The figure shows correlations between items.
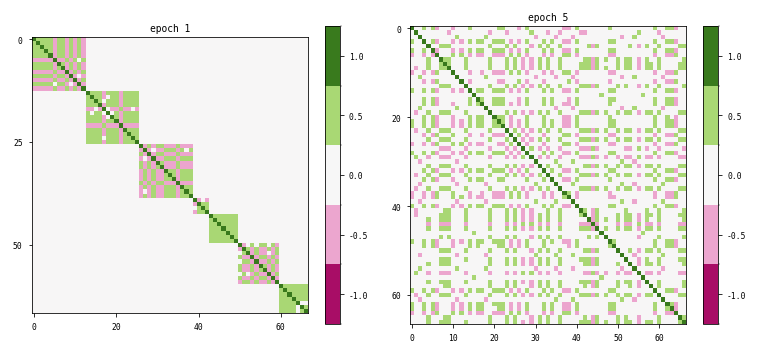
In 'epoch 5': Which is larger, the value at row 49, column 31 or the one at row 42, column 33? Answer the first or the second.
the second
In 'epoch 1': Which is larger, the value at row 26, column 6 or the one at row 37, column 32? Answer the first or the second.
the second
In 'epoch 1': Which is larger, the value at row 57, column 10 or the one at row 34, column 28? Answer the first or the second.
the first
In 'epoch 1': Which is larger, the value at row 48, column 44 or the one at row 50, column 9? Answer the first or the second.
the first
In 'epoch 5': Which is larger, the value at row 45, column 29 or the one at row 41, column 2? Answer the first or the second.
the second
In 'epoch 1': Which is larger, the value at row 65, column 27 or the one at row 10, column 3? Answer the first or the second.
the first
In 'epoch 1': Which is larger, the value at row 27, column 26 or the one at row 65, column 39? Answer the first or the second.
the second
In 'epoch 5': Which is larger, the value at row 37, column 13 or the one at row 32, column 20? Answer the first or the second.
the second
